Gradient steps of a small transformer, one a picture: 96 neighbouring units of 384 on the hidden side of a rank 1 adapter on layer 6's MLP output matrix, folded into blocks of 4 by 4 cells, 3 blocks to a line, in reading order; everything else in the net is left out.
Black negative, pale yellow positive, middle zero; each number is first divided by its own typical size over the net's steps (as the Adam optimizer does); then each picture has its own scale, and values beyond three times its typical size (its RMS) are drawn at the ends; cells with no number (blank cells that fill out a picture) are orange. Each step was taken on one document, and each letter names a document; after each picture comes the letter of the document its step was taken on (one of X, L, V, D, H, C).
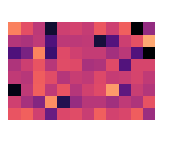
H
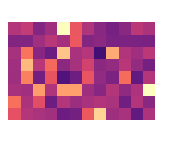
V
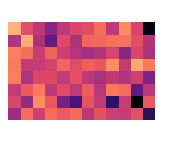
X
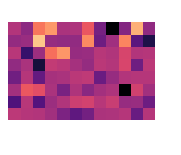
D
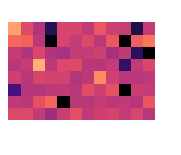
H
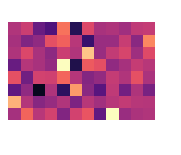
V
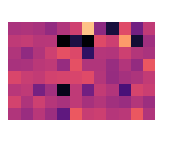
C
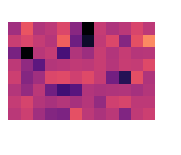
C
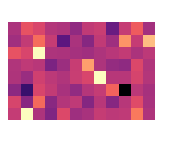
D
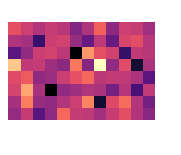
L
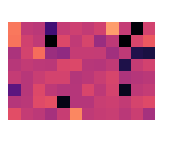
H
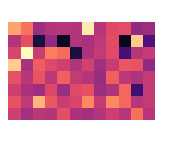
D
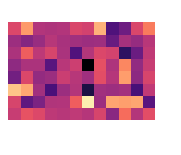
L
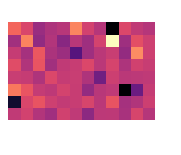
D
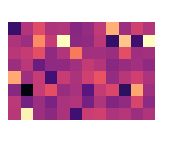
D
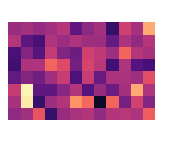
L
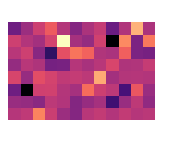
D
